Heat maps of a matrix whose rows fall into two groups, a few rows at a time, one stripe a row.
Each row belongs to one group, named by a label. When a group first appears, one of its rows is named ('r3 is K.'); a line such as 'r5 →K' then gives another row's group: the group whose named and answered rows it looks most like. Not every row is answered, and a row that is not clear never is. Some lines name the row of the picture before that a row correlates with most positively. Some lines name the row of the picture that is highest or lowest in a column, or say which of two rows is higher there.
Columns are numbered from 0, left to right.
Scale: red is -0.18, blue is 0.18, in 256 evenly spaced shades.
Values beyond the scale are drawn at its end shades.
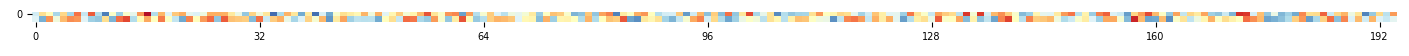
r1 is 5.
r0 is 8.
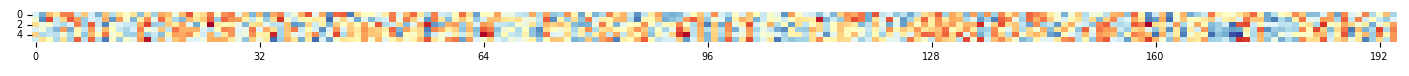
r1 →5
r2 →8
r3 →8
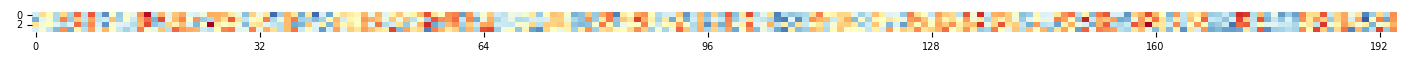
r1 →8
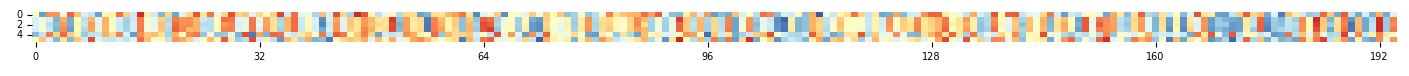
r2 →8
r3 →8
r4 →5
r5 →8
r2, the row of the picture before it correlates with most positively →3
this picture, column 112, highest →0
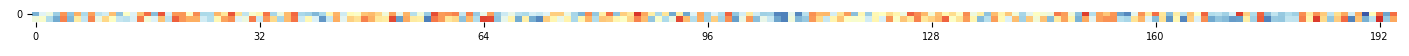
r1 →8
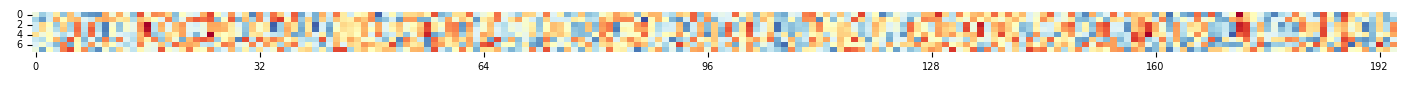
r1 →5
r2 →8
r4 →8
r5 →5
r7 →5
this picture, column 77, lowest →5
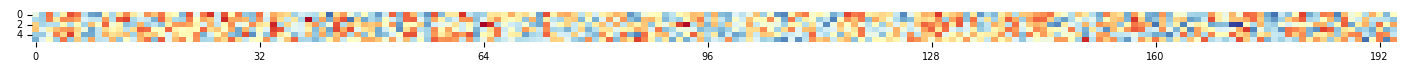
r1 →5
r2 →8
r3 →5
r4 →5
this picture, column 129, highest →3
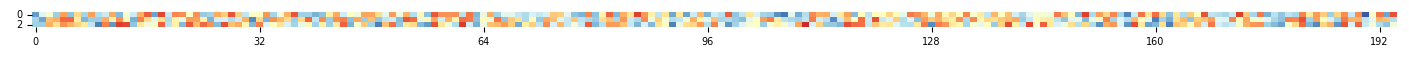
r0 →8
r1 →5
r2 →5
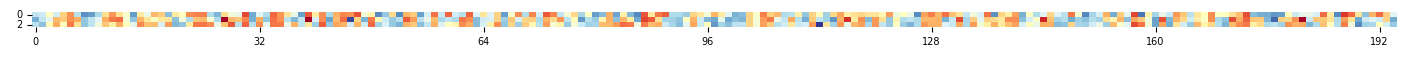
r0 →5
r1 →5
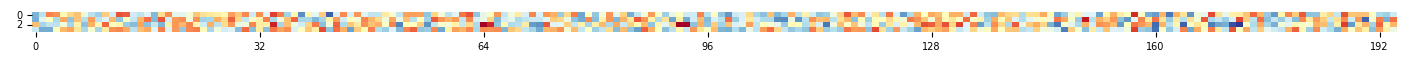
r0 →5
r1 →8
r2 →8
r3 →5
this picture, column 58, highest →3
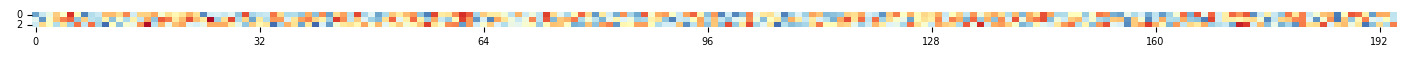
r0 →5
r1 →5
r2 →8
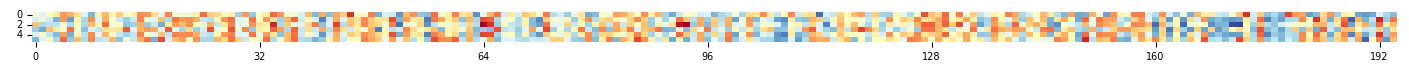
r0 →5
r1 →8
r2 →8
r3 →5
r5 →8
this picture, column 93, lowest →2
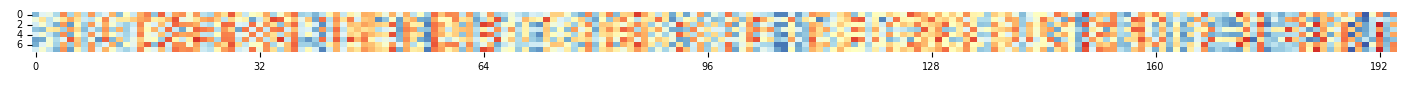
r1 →5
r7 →8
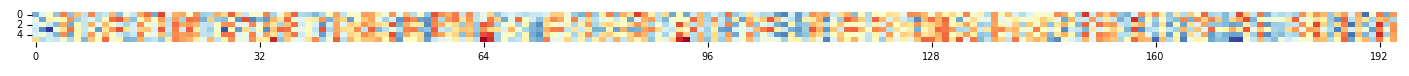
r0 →8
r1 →5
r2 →8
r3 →5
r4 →8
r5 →8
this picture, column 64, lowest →5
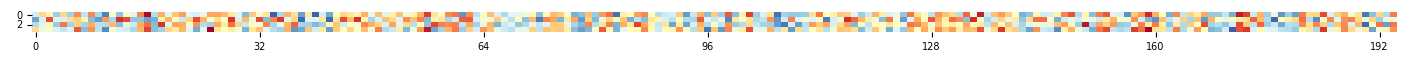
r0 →8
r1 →5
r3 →8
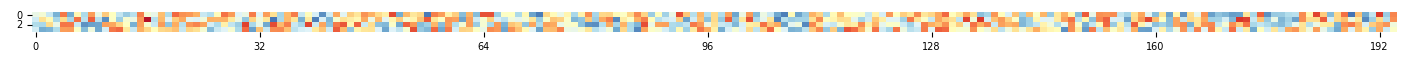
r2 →5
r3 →5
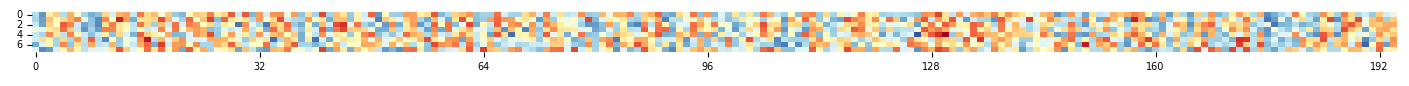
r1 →5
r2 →5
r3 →5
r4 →5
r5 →8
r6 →8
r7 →5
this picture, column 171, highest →5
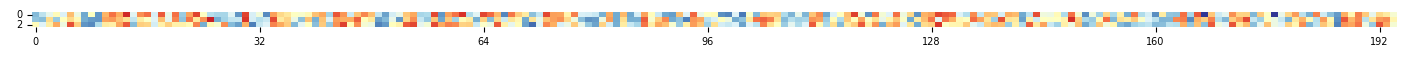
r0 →5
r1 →5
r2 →5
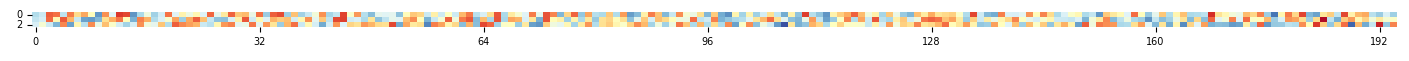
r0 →5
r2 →8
